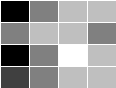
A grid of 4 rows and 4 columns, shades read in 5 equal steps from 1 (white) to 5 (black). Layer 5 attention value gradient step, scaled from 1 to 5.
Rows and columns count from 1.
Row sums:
12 10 11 11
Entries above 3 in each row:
1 0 1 1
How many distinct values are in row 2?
2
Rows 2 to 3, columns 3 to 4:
2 3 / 1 2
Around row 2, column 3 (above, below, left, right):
2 1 2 3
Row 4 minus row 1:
-1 0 0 0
